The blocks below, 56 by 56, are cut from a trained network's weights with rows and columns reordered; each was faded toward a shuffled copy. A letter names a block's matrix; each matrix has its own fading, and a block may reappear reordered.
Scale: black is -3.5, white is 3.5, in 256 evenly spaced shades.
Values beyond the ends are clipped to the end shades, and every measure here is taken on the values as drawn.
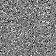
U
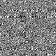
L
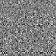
L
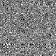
L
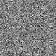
L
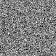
U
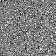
U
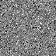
U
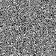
U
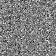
U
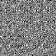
L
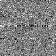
L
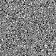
U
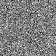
U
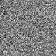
L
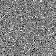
U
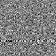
L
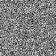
L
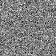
U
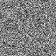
L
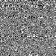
L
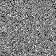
U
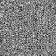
L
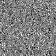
U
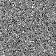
U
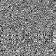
L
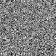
L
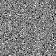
U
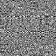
L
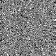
U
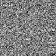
L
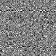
L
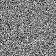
U
